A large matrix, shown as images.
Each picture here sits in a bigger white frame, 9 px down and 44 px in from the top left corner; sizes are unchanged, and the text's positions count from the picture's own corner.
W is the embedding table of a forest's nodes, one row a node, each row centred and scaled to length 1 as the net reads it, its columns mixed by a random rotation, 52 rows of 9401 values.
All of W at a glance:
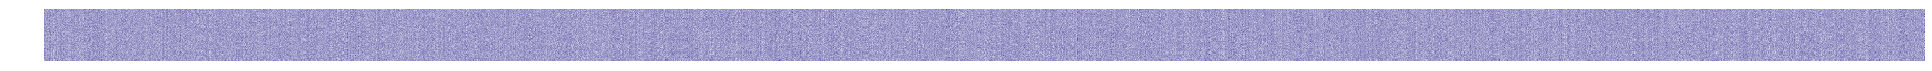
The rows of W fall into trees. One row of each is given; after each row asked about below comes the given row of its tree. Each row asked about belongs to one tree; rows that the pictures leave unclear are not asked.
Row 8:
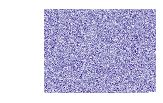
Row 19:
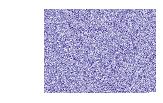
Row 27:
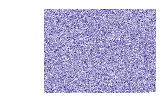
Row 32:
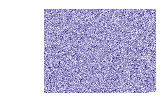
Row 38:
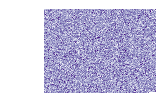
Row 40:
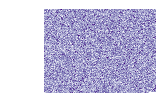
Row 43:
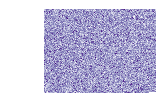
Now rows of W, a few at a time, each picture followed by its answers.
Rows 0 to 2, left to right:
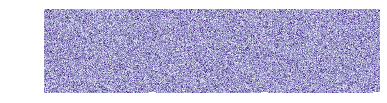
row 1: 19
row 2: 8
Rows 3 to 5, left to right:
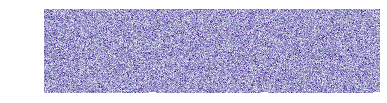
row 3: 43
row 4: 32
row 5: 38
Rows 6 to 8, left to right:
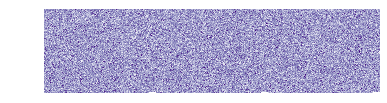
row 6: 32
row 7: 38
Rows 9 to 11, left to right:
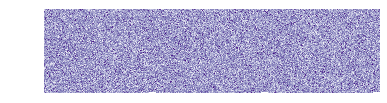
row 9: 43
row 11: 8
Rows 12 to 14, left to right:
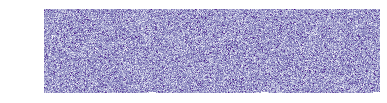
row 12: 19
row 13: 27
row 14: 8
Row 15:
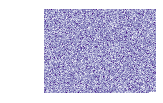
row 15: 32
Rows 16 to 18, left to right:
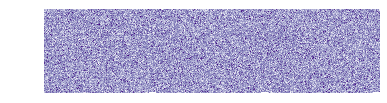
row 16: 27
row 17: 43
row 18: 43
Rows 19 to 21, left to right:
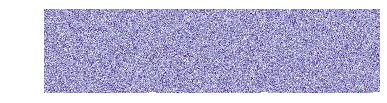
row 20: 32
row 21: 19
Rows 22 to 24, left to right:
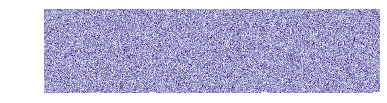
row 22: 38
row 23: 38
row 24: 40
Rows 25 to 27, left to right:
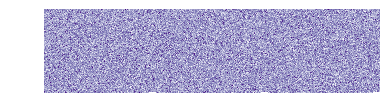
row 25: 32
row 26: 43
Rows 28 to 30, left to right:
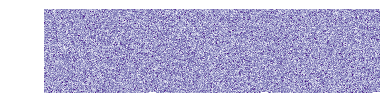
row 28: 40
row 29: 43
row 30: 43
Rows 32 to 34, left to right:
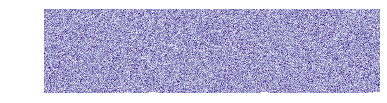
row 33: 40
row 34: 27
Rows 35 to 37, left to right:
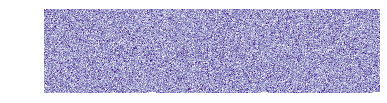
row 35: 19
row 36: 38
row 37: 40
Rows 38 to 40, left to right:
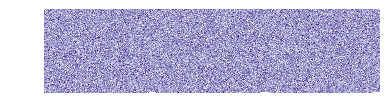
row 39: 32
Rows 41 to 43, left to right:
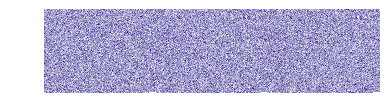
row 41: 27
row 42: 43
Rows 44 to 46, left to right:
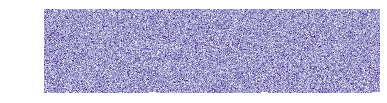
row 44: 43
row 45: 40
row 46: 32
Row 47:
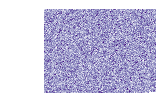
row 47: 27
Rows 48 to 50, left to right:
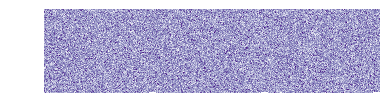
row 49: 19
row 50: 8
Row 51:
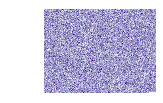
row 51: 8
